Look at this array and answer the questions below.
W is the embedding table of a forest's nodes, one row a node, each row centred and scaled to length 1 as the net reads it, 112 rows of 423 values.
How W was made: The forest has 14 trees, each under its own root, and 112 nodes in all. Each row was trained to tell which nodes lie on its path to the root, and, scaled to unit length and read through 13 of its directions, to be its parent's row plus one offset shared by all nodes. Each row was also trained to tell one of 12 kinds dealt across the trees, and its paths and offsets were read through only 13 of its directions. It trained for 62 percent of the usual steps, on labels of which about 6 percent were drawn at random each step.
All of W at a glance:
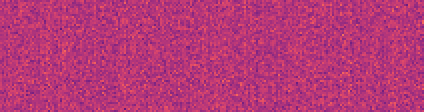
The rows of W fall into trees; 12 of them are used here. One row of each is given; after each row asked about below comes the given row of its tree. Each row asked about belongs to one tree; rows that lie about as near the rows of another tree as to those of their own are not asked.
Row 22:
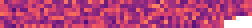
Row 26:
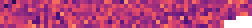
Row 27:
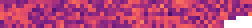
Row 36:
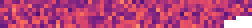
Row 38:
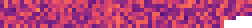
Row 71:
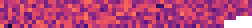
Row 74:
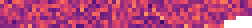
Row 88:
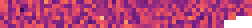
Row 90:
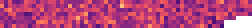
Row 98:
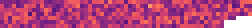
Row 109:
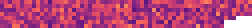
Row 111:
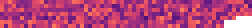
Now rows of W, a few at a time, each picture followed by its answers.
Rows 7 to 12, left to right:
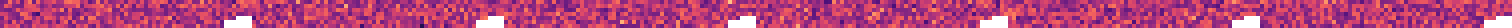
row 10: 71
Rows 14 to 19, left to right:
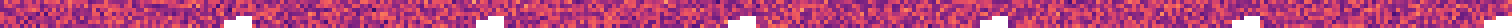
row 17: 74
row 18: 22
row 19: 22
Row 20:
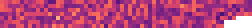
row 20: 38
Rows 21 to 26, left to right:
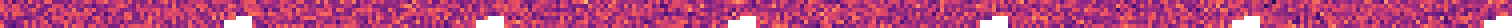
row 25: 88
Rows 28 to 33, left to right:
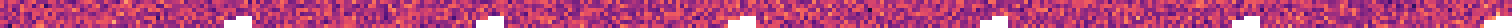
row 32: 71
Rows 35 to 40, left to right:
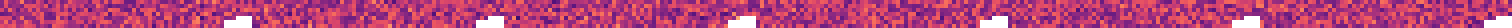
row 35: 111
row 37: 38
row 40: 90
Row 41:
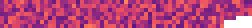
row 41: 38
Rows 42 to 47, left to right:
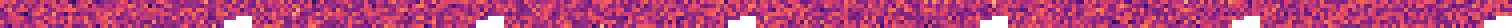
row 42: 74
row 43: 71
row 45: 71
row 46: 71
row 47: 90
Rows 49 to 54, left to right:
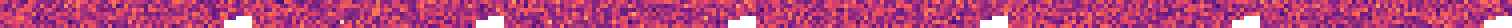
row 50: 71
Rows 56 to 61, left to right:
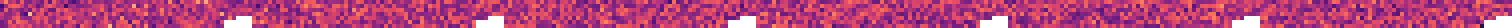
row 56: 74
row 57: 26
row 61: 90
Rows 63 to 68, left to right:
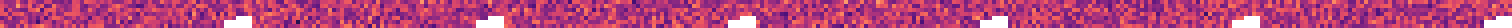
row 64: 71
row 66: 90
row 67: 88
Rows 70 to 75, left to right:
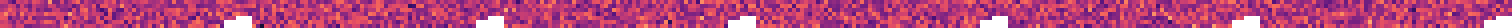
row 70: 90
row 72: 90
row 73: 27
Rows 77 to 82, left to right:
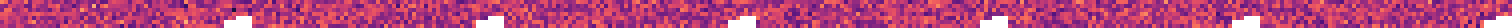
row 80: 27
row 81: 74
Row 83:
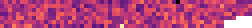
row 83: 74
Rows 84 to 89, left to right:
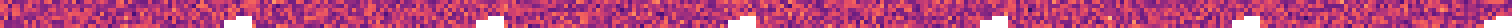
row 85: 74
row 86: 90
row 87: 71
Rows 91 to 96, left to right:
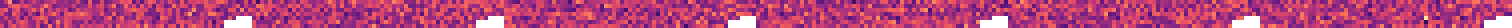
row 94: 26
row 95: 74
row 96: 90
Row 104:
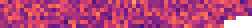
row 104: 74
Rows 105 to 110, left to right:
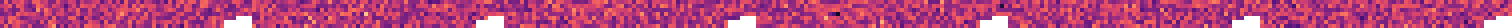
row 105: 38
